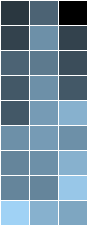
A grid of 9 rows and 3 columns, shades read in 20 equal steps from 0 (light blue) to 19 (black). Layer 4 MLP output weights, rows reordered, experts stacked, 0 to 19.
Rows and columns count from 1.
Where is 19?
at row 1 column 3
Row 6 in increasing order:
5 6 6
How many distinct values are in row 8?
2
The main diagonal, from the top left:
14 6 12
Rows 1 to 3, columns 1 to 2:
14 10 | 13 6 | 10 8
